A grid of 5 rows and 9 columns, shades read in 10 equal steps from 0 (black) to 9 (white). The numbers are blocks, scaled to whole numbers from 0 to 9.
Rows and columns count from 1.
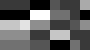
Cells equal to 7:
4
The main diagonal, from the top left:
2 0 8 2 3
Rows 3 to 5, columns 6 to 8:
2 2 3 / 7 7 2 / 0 0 4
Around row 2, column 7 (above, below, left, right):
2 2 4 2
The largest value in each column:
7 7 8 9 9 7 7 4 6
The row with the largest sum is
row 3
